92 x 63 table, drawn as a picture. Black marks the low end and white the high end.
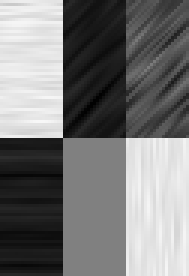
The table splits into 2 rows of 3 panels. Panel 1,1: very high, streaked across, faint in contrast. Panel 1,2: very low, slanting up to the right, faint in contrast. Panel 1,3: low, slanting up to the right. Panel 2,1: very low, streaked across, faint in contrast. Panel 2,2: middling, flat. Panel 2,3: very high, streaked downward, faint in contrast.
